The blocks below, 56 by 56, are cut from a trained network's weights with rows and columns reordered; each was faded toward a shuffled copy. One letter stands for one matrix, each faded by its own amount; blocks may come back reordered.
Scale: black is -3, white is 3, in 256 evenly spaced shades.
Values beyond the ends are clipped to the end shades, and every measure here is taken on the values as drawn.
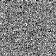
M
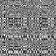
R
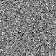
M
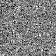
M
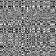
R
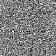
M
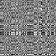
R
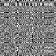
R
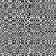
R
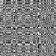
R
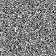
M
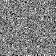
M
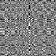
R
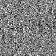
M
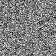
M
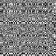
R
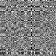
R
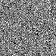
M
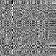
R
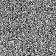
M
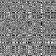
R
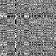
R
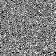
M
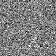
M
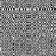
R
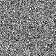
M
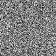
M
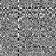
R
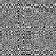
R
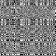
R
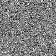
M
